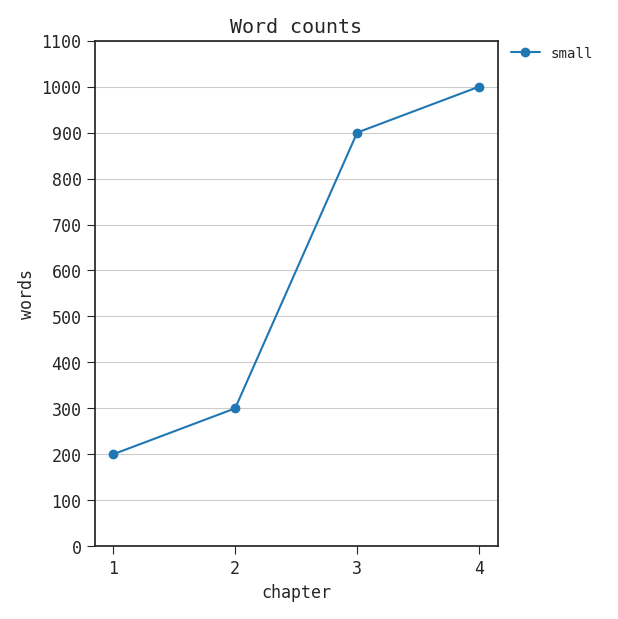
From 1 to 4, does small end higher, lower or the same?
higher
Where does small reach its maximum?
4
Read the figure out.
Title: Word counts
x-axis: chapter, ticks 1 2 3 4
y-axis: words, ticks 0 100 200 300 400 500 600 700 800 900 1000 1100
Legend: small
Values:
small: 200 300 900 1000
